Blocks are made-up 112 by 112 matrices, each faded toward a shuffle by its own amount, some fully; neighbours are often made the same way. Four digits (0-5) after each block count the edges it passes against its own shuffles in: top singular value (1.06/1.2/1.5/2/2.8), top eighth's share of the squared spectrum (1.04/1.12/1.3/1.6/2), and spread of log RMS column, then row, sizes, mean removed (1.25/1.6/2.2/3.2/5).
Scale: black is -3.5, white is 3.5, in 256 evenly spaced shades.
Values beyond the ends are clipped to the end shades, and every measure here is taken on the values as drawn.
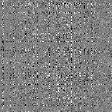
2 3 4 3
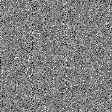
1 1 3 0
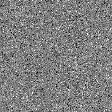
0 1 2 0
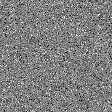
0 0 0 0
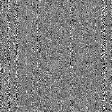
2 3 4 0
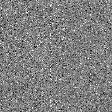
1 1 2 0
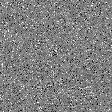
3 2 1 0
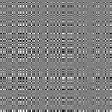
5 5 5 5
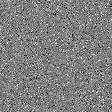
0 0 0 0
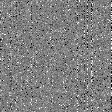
3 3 3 0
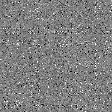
1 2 2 2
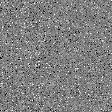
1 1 1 1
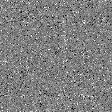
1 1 1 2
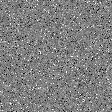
0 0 0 0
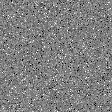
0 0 1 0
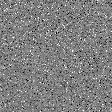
0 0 0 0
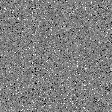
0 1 1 1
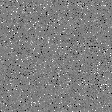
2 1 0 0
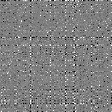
5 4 3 3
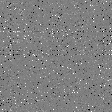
3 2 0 1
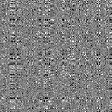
5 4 3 3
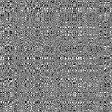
5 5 3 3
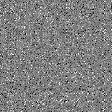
4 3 1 2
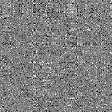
4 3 2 2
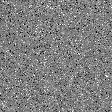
0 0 0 0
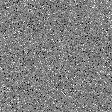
1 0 0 0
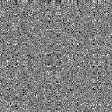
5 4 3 2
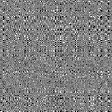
5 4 3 3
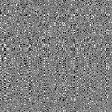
5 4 3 3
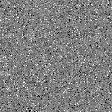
3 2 1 1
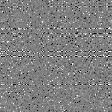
5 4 2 3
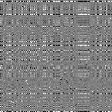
5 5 3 4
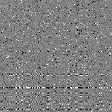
5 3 2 2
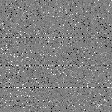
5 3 1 2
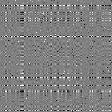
5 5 3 4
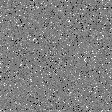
2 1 0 0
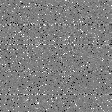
4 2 0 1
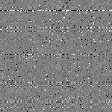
5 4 1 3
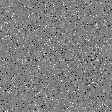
2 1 0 0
